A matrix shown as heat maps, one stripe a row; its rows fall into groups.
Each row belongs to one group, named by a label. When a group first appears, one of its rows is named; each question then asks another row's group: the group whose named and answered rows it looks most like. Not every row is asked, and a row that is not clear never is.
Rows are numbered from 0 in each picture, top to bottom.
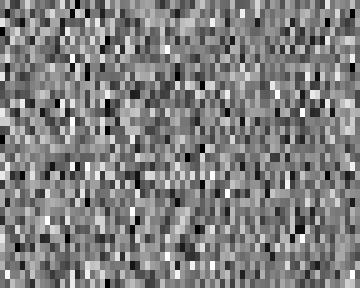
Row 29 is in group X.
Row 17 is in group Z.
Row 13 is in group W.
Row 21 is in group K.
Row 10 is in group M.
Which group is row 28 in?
Z
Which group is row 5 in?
Z
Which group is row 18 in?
W
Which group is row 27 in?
M
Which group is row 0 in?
M
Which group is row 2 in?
X
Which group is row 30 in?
W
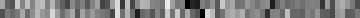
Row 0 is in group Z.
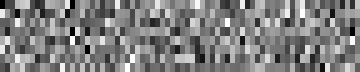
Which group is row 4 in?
W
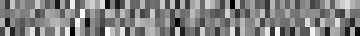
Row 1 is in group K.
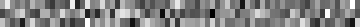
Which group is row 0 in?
W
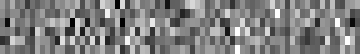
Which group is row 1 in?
M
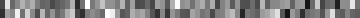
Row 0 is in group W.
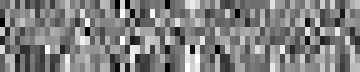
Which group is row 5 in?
K
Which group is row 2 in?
W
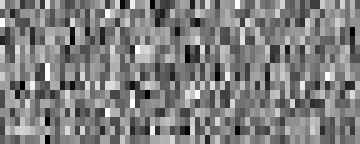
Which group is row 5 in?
Z
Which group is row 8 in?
K
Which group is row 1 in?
M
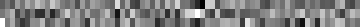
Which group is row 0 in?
Z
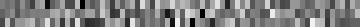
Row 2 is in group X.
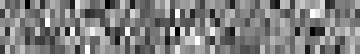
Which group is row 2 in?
K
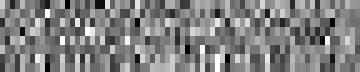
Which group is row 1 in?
K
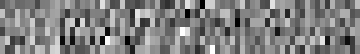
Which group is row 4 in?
X
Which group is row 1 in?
Z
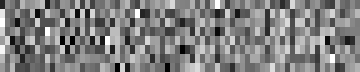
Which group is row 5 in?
M
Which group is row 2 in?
M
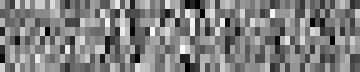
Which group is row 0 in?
Z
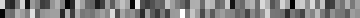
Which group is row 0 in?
M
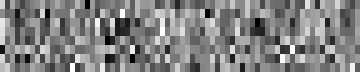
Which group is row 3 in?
X
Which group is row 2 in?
X
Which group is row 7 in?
W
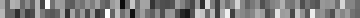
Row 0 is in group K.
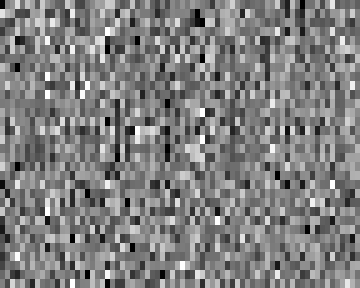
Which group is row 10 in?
K
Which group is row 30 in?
M
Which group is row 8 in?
K
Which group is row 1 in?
W
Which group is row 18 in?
M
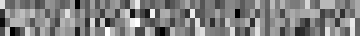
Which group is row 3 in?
M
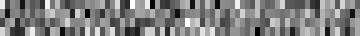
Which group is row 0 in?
K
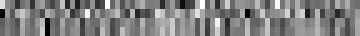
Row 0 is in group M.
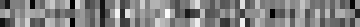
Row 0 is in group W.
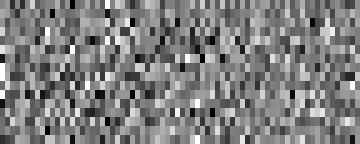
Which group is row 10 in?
M
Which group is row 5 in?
W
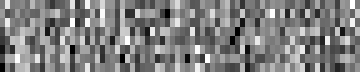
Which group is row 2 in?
W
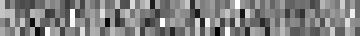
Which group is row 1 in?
W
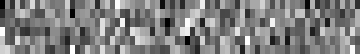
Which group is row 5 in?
W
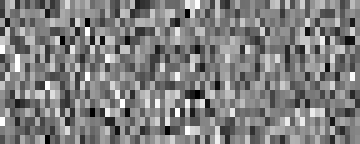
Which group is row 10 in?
Z
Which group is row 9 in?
K
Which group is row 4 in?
X
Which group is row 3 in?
W
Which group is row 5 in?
W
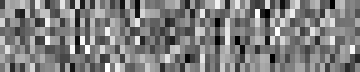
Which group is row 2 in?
K
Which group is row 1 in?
M
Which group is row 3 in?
M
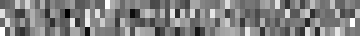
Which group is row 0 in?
M
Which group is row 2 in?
W
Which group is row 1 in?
X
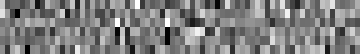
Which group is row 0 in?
K
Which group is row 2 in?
Z
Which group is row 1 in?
M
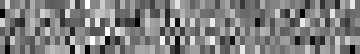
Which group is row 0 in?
W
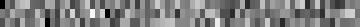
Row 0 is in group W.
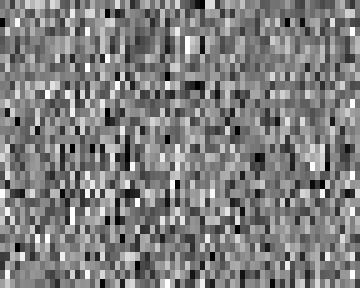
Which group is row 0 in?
Z
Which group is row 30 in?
W
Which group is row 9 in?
Z
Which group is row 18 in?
X
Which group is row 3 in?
W
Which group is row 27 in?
M
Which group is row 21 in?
X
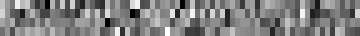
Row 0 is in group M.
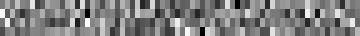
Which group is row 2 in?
W
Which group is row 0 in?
K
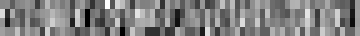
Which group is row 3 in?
K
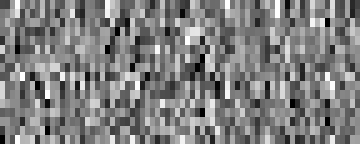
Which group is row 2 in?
X
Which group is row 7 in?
Z
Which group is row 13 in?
X
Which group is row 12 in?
Z
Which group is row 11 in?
X
